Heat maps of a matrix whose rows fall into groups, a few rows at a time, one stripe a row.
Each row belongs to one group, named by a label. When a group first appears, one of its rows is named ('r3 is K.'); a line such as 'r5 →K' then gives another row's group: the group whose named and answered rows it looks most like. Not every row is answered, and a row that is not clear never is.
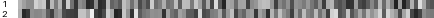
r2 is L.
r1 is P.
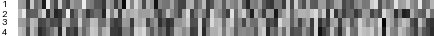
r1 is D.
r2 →P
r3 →L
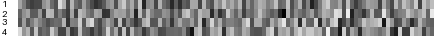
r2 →D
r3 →L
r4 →P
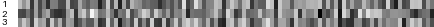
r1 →P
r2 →L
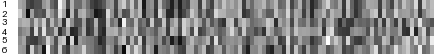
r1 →D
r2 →D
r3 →P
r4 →P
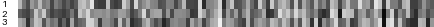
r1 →L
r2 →L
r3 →L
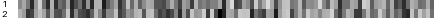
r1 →P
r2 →P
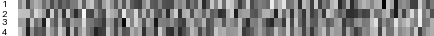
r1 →L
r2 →P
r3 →D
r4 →D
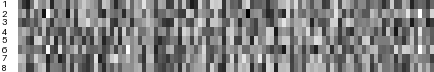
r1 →L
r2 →D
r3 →L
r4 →P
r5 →P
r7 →P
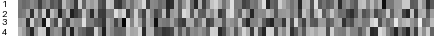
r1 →L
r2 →P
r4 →P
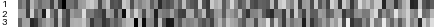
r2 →D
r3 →D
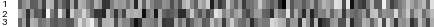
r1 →D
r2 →D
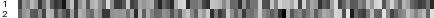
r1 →L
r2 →D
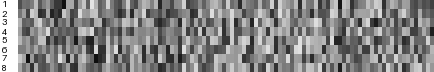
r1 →L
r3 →P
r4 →L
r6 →P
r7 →D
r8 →P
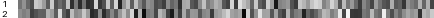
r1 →P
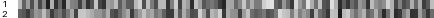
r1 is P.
